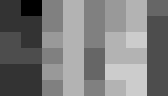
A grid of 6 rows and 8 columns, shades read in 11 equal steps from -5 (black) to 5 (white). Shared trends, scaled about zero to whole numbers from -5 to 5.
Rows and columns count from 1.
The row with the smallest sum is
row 1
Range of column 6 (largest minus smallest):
2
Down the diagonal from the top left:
-3 -3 1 2 -1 2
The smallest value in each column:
-3 -5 0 2 -1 1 2 -2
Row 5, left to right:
-3 -3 1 2 -1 3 3 -2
